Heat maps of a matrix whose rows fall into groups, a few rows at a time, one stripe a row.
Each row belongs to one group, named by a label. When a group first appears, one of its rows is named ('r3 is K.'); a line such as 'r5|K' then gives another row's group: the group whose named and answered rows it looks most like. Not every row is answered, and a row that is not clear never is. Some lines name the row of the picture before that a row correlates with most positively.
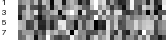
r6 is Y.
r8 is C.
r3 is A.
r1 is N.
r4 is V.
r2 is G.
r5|Y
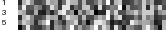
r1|A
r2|A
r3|Y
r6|G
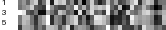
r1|Y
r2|C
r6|A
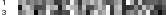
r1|C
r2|A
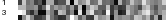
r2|Y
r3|Y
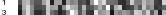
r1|N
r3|V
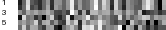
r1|G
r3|C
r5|N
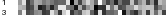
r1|N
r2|Y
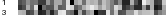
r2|G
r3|Y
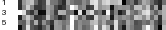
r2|V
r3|Y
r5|G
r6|G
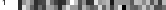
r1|V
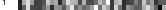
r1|A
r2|G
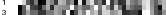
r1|Y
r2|G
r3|G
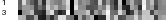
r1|A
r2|A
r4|Y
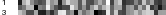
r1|A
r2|C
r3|Y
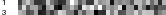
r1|V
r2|C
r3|Y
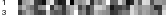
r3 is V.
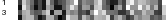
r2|V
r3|N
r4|V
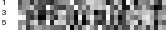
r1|G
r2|C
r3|Y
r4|Y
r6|N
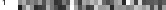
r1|C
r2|V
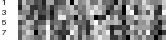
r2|G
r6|N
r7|C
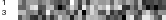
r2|C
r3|Y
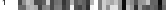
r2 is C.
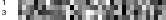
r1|C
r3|G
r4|N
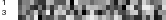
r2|G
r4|G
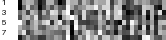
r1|V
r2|G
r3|A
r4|A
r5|N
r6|A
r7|N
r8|G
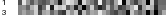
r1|A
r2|Y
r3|N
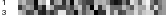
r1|N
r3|Y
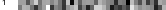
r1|N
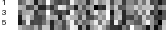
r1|C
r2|Y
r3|C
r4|A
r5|G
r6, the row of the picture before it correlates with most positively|2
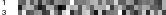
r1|G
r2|V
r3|A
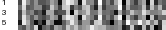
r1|A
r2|A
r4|A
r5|V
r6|G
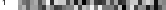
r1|Y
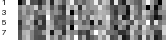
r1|G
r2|N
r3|N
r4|C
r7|N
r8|A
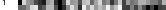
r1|V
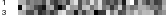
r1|C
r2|V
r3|Y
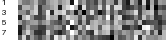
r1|A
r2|A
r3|Y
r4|A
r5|C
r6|G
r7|V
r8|Y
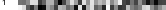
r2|Y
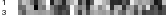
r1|N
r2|C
